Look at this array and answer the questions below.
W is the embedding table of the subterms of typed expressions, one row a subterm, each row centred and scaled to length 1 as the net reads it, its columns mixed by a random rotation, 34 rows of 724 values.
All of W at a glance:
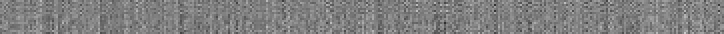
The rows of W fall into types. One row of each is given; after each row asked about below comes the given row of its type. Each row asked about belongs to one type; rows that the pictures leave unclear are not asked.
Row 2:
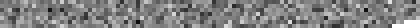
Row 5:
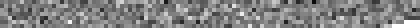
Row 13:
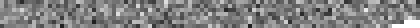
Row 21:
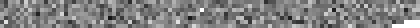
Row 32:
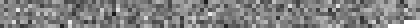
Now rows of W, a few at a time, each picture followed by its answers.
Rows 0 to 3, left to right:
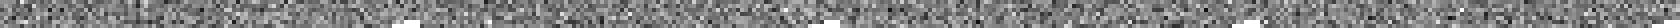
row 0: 2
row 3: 21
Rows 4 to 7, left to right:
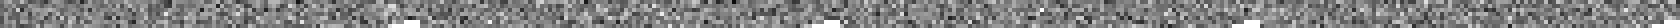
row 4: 32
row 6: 21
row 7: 13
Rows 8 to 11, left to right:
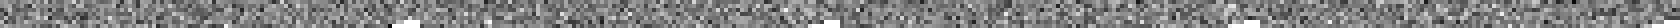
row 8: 2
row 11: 5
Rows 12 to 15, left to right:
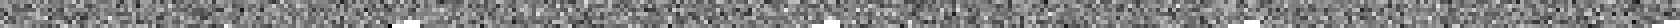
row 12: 2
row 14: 32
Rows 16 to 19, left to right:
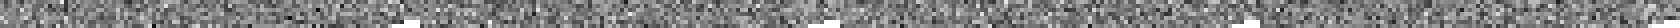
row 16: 13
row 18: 13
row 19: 32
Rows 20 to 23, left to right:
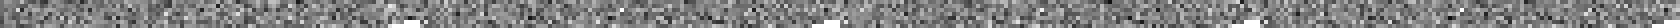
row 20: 32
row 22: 21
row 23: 21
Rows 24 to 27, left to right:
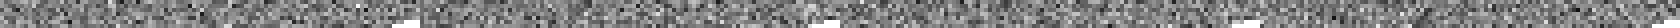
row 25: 32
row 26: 32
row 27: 13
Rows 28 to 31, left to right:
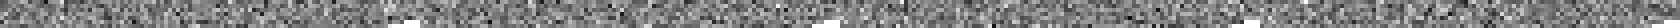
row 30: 13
